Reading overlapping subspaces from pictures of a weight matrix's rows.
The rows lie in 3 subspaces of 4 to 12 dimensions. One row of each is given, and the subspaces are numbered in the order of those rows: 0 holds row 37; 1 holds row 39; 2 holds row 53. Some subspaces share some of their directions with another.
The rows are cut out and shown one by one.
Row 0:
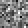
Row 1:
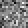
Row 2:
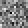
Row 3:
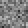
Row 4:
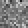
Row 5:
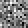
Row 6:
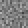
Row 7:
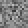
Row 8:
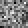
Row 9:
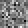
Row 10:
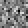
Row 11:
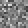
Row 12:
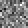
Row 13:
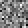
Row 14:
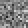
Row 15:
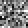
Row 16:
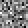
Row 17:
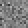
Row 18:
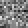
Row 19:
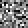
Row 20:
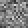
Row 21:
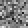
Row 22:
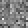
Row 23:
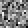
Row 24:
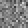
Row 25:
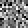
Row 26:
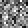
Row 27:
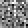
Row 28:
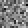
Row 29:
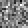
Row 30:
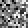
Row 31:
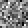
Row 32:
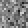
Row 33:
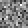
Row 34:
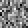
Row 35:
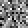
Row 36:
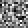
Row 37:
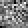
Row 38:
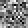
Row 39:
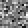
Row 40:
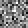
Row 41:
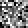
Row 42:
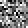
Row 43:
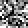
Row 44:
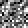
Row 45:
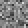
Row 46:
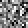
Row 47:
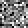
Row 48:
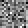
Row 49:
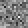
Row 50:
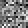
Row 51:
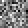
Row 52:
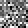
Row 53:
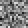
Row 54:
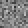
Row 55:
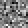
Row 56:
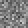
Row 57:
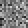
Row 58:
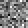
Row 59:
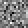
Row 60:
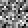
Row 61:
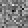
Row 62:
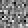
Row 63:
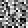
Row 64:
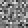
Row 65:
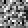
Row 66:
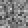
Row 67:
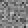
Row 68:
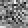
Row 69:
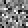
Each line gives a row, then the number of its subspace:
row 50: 2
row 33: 1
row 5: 1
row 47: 1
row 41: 2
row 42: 2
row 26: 2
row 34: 1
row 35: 2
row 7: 2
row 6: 1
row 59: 1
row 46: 2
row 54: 1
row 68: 0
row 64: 1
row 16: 1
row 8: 0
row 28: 2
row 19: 2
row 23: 0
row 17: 2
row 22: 1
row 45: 1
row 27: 1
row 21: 0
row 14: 1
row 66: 1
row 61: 2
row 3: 2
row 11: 2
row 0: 1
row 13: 1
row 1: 2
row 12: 1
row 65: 1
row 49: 1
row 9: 1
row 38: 0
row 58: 1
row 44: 1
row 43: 2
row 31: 1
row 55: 1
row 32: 2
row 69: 2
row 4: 2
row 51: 1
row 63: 1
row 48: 1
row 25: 2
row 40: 2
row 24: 1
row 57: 2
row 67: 1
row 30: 2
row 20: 0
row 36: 2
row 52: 2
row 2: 1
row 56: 1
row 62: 1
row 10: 2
